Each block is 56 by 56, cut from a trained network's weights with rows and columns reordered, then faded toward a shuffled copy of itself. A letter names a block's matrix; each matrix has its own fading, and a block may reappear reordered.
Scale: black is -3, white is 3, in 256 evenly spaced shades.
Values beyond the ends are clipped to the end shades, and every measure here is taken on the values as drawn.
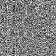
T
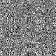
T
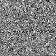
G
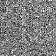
T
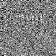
T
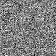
G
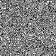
G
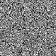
T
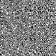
T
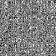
T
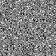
T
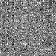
T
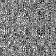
T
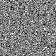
G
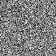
G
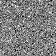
G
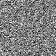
G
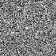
G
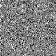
T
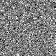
G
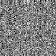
T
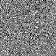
T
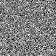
G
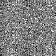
T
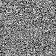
G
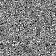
G
